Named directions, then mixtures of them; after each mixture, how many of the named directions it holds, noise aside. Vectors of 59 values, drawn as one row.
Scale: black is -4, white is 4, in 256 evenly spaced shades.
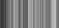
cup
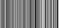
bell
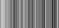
two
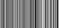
one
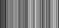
two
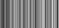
two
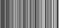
two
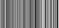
one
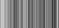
two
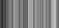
one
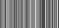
one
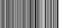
one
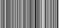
one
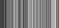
one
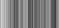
one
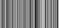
one
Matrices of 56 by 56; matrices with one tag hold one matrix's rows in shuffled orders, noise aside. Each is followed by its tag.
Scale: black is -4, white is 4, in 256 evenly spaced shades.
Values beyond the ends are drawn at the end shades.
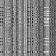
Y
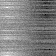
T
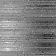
T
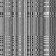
Y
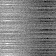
T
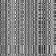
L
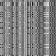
Y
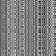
L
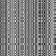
L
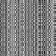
L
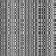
L
